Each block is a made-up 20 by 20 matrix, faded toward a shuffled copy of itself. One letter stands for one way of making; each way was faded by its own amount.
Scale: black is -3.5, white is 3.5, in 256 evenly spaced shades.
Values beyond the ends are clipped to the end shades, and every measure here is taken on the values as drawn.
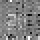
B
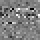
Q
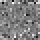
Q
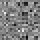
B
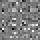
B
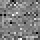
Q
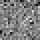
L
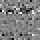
Q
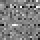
Q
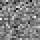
L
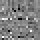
B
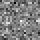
L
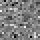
Q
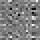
B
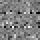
Q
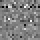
Q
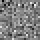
L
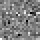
L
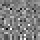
B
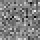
L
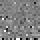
Q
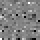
B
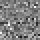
Q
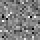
L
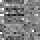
B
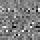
Q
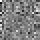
B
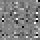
B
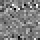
Q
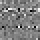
Q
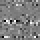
Q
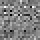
B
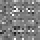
B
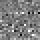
Q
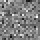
L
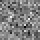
L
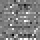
B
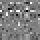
B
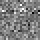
L
